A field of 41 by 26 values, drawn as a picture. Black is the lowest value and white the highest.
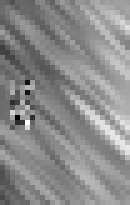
The field climbs toward the right. An odd patch, rougher than its surroundings, sits in the middle left. The middle left is the roughest part. The ninth with the lowest average is the top left.
